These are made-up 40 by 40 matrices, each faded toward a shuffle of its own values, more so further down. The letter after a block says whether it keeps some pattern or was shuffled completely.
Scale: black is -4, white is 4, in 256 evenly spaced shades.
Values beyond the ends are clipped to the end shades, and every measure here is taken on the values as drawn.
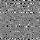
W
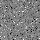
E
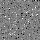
E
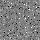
E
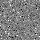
E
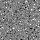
E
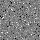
E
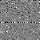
W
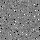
E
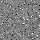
E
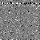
W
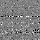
W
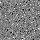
E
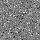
E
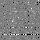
W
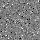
E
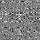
W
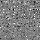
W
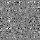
W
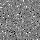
E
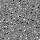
E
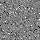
E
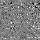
W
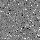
E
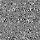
W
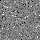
E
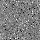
E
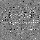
W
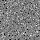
E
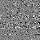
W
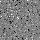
E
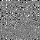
W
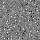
E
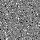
E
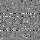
W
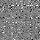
W
